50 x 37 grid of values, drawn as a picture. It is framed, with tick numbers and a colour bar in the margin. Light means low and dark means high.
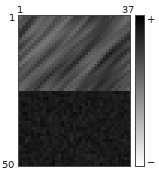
The table splits into 2 rows of 1 panel. Panel 1,1: high, slanting up to the right. Panel 2,1: very high, fine-grained, faint in contrast.
